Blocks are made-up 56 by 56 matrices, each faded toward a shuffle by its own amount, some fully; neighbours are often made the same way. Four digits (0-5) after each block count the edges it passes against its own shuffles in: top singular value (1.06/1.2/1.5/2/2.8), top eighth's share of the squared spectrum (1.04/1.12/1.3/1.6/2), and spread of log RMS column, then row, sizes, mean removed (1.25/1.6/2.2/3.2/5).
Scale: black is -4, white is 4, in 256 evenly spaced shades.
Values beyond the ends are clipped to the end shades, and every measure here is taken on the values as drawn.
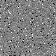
2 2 1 0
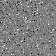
2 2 0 0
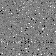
2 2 0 1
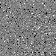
3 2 0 1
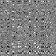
4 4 2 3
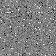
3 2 0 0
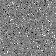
0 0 0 0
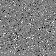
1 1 0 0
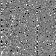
3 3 2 0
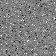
1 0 0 0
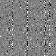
4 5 3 1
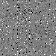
3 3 2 0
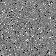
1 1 0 0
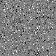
3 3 1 0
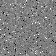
1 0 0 0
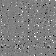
3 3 1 1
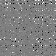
4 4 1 2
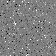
1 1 0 0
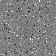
1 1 0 0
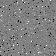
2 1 0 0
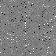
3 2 0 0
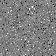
0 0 0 0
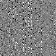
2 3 3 0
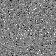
2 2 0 0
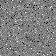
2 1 0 0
